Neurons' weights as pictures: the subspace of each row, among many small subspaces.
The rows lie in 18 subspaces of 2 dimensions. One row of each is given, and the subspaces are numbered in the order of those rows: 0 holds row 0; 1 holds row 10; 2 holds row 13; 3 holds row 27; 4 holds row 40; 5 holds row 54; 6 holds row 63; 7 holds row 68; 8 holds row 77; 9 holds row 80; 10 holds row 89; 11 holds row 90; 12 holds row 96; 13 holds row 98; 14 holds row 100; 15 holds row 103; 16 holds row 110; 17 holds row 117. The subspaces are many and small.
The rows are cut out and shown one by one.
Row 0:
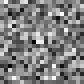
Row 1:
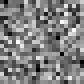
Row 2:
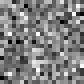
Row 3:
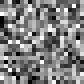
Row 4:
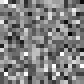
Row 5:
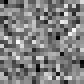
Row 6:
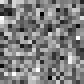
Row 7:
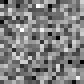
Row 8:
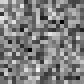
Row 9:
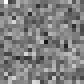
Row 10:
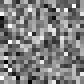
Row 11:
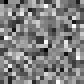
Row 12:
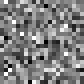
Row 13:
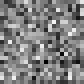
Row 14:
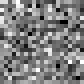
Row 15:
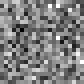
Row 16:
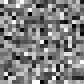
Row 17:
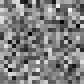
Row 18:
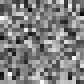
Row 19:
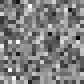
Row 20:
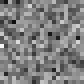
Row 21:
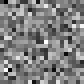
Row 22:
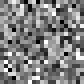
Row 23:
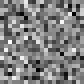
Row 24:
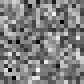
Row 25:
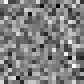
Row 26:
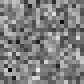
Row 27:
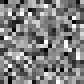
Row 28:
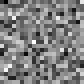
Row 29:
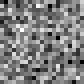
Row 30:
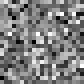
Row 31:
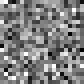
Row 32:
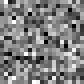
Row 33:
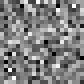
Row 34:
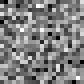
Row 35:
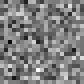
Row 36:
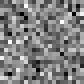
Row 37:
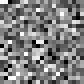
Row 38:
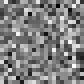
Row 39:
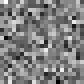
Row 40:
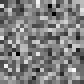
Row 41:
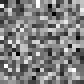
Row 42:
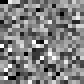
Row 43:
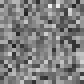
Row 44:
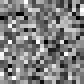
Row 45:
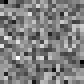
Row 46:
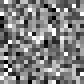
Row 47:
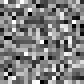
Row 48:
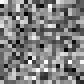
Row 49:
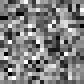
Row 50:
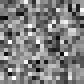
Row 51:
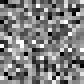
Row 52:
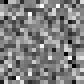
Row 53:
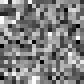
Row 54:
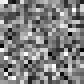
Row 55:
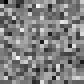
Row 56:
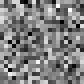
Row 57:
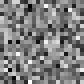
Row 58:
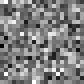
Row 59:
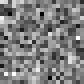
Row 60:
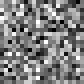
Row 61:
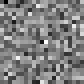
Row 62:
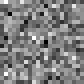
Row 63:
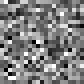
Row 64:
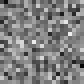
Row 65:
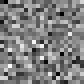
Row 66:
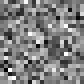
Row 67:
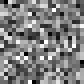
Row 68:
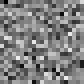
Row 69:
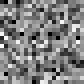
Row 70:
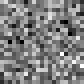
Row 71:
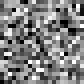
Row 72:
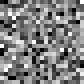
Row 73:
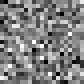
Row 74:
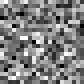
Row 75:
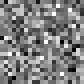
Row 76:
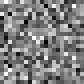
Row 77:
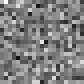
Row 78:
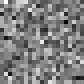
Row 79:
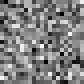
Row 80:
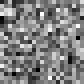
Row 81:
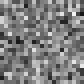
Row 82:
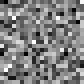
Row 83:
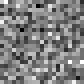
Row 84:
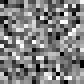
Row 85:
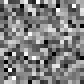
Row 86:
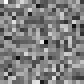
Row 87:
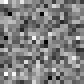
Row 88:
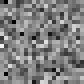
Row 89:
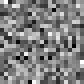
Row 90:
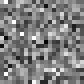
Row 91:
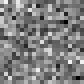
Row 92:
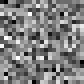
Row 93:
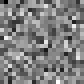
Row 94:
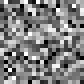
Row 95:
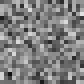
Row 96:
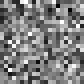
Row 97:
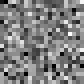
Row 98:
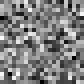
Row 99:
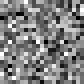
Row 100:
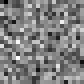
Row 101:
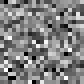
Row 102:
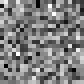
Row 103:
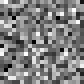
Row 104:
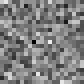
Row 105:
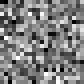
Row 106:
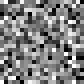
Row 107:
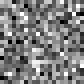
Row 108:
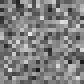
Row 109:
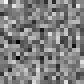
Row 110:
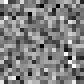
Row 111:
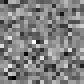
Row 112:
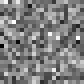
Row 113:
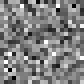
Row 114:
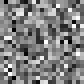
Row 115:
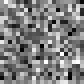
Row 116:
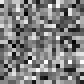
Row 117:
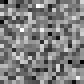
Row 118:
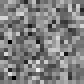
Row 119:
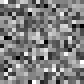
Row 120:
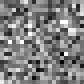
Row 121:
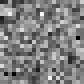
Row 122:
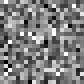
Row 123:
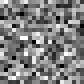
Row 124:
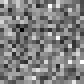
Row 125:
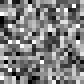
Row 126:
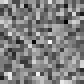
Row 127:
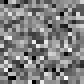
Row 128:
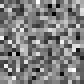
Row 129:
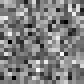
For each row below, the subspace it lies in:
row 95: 13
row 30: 0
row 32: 4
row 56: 12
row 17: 12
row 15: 17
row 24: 14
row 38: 16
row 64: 6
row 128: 4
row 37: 2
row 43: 16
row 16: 8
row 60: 3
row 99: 15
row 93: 3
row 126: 13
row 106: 16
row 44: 15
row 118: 6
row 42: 2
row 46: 1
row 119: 14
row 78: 12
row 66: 7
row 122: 1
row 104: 13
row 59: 9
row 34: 17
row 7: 17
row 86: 8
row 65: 2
